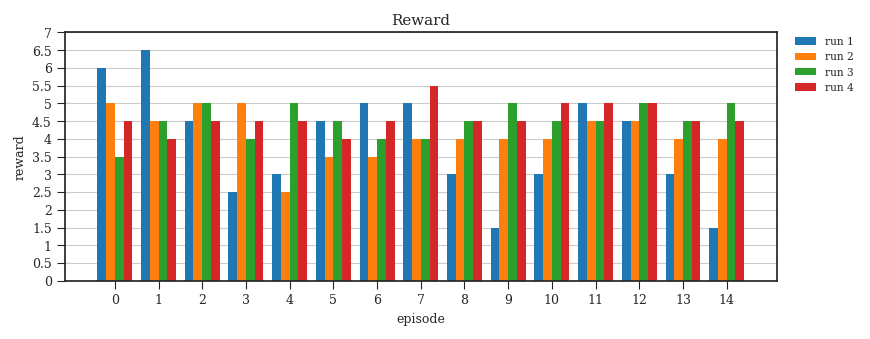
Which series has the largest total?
run 4
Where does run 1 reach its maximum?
1
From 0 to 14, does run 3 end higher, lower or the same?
higher
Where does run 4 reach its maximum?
7
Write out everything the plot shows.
Title: Reward
x-axis: episode, ticks 0 1 2 3 4 5 6 7 8 9 10 11 12 13 14
y-axis: reward, ticks 0 0.5 1 1.5 2 2.5 3 3.5 4 4.5 5 5.5 6 6.5 7
Legend: run 1, run 2, run 3, run 4
Values:
run 1: 6 6.5 4.5 2.5 3 4.5 5 5 3 1.5 3 5 4.5 3 1.5
run 2: 5 4.5 5 5 2.5 3.5 3.5 4 4 4 4 4.5 4.5 4 4
run 3: 3.5 4.5 5 4 5 4.5 4 4 4.5 5 4.5 4.5 5 4.5 5
run 4: 4.5 4 4.5 4.5 4.5 4 4.5 5.5 4.5 4.5 5 5 5 4.5 4.5
